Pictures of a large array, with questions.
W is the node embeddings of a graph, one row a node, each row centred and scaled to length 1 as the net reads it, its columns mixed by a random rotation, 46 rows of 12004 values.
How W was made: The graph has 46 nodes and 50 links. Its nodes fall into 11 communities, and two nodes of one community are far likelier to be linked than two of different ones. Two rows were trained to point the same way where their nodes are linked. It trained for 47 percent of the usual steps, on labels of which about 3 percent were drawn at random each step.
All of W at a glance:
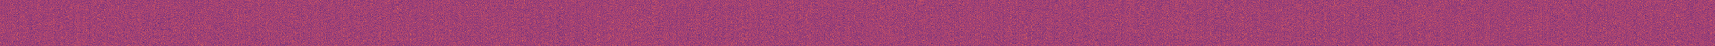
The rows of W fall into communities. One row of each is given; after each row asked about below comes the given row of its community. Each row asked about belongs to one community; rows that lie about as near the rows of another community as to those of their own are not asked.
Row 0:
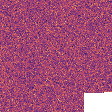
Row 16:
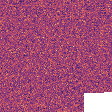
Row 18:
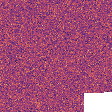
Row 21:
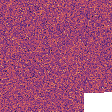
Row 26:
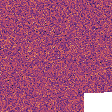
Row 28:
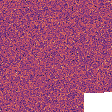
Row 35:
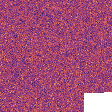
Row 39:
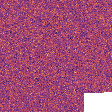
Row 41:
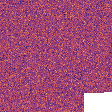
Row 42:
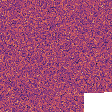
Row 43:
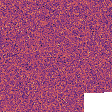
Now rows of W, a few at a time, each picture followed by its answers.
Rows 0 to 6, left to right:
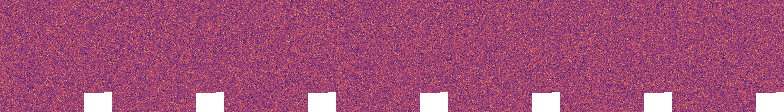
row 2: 43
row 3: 0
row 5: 41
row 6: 21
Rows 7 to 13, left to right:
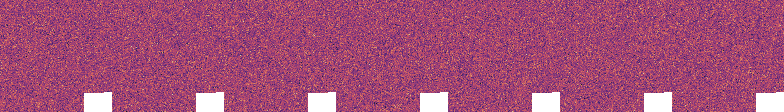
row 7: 26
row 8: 21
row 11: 35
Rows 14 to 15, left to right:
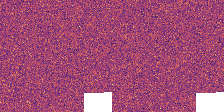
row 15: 18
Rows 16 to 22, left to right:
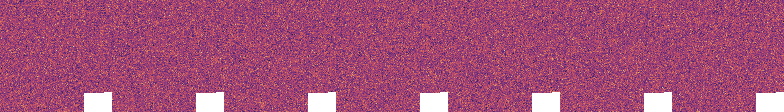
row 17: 43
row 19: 28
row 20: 16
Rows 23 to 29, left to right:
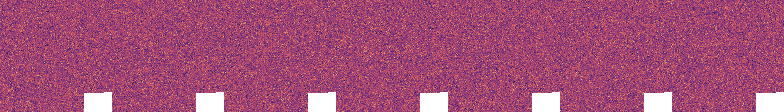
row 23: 42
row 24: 21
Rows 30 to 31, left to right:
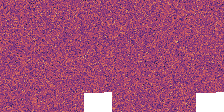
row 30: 18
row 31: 43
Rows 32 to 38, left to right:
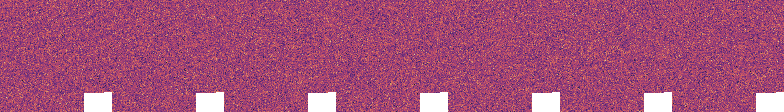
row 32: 16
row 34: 39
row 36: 28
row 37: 26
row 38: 39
